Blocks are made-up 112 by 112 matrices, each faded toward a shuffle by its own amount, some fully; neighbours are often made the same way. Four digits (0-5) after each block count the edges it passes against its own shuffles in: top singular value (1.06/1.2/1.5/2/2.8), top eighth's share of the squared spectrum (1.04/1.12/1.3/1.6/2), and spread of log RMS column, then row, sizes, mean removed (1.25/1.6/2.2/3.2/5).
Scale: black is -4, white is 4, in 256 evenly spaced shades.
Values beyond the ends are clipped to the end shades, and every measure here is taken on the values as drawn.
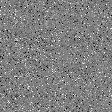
3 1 0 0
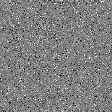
3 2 0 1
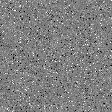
3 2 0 0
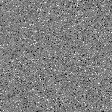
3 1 0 0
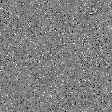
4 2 1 0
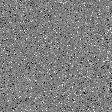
2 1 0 0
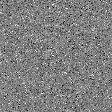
2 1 0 1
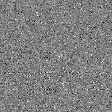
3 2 0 2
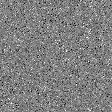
0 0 0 0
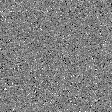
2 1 0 1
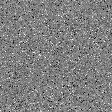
0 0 0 0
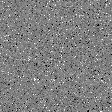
0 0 0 0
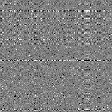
5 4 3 3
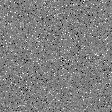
0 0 0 0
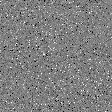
0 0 0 0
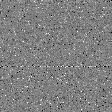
3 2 0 1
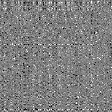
5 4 2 3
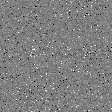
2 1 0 0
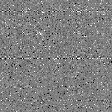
4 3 1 2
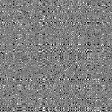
5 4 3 3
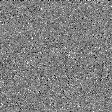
1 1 0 2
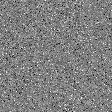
0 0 0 0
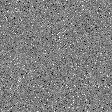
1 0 0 0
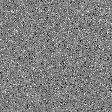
0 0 0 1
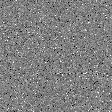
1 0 0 0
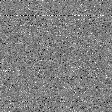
2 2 0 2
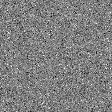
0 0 0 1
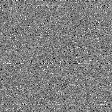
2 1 0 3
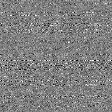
2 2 0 4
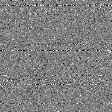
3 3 0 3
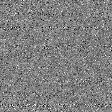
1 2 0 3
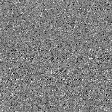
2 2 0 3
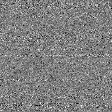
1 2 0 3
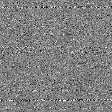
2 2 0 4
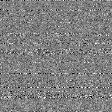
2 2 0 4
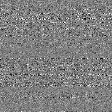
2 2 0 4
